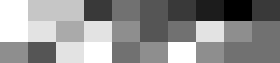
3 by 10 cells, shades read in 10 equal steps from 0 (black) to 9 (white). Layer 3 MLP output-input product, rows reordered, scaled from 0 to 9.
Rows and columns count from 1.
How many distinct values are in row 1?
7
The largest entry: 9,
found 4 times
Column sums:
23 18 21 19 13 11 15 14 9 10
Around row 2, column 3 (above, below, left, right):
7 8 8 8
